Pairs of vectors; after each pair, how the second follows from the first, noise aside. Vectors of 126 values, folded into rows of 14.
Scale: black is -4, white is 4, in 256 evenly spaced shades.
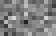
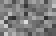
negated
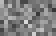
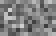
shuffled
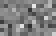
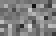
negated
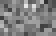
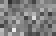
shuffled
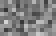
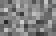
negated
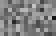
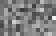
negated
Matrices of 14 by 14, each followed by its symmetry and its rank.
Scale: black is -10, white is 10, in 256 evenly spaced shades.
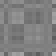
symmetric, rank one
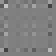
symmetric, rank one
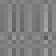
neither, rank one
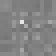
symmetric, rank three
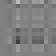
neither, rank one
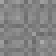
symmetric, rank three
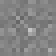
symmetric, rank three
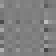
neither, rank one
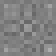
symmetric, rank two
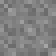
symmetric, rank three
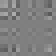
symmetric, rank one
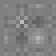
symmetric, rank two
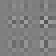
neither, rank one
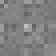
symmetric, rank three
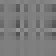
neither, rank one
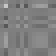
symmetric, rank one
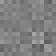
symmetric, rank two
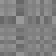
symmetric, rank one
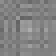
symmetric, rank two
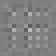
symmetric, rank two
